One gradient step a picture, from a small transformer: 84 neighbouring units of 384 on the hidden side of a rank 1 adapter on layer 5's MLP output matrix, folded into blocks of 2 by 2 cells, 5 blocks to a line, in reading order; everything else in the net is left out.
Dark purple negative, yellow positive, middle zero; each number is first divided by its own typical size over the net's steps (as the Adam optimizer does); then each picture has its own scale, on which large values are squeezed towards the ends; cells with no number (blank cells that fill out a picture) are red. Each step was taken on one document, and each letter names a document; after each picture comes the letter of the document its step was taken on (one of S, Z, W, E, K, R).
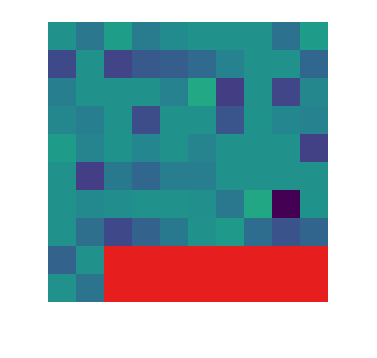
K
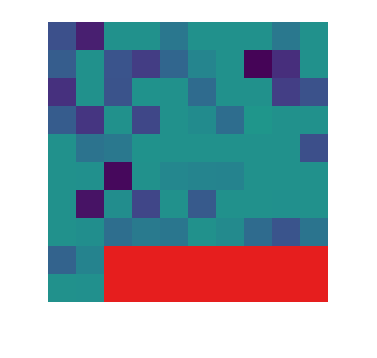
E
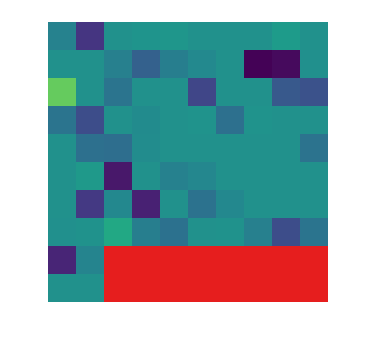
E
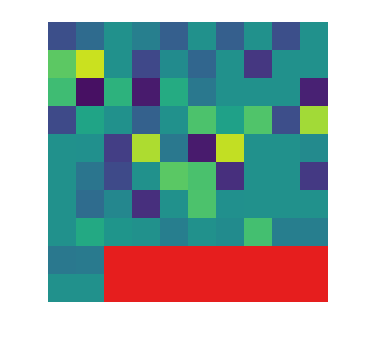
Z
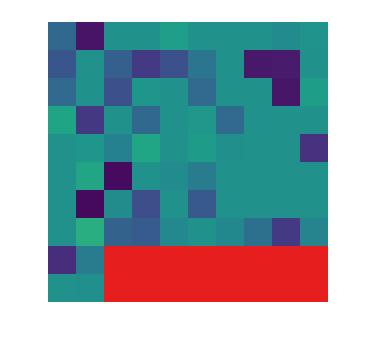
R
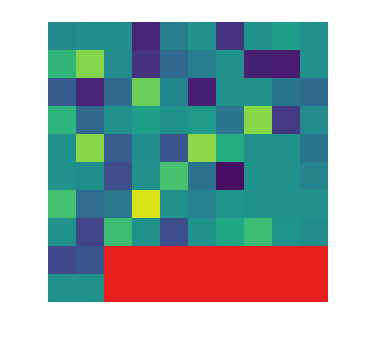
Z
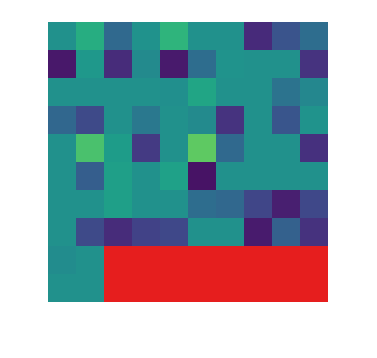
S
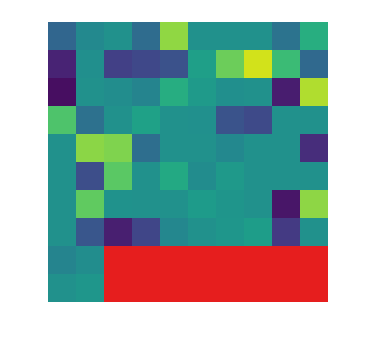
K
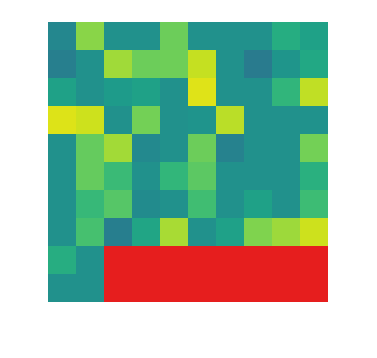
R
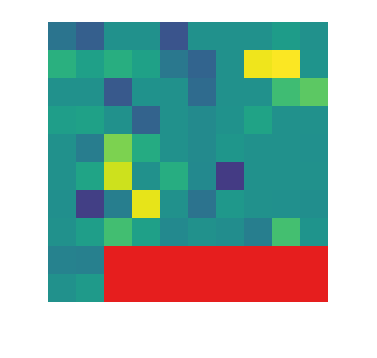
E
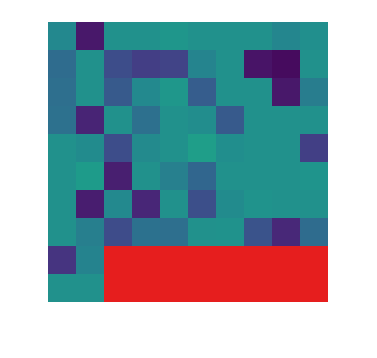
R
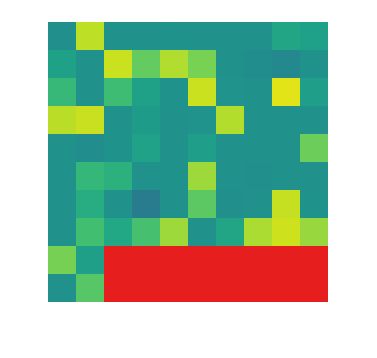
R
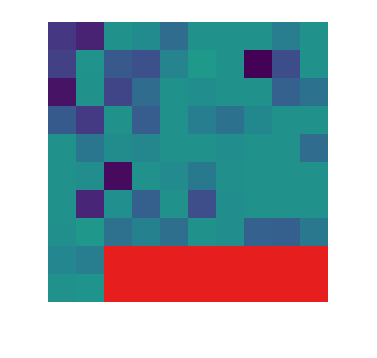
E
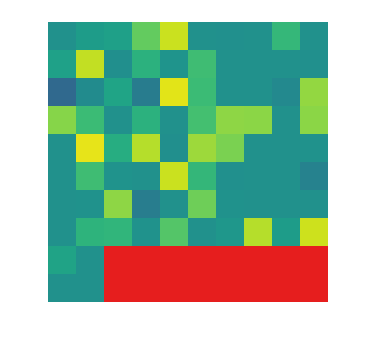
Z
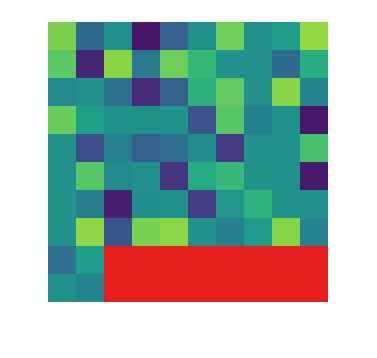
Z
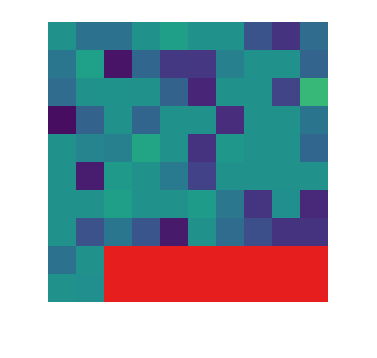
S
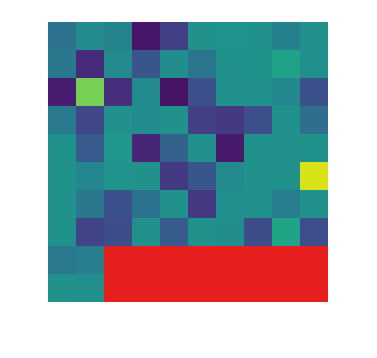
Z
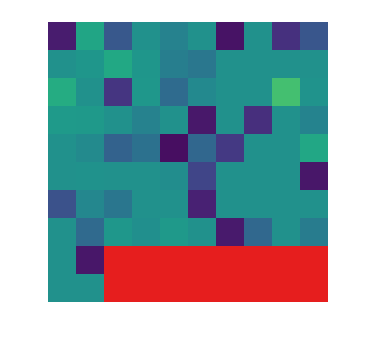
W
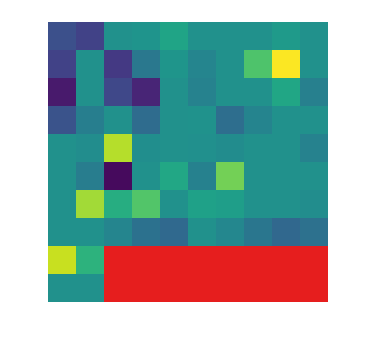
E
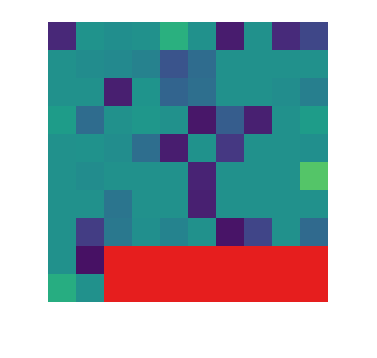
W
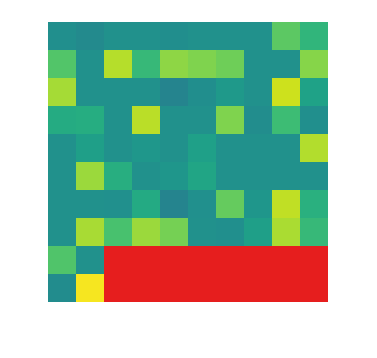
K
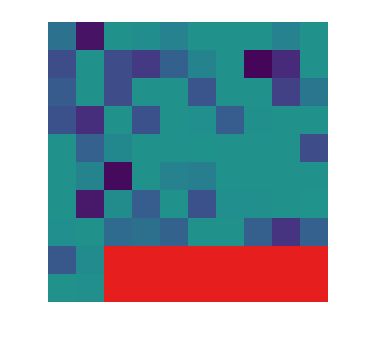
E
